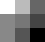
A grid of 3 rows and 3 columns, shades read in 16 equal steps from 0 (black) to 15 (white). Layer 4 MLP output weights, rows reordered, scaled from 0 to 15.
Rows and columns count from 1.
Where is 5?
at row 3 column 2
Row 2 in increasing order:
4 7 8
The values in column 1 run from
8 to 15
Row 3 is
8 5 0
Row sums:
32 19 13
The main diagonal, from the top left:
15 7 0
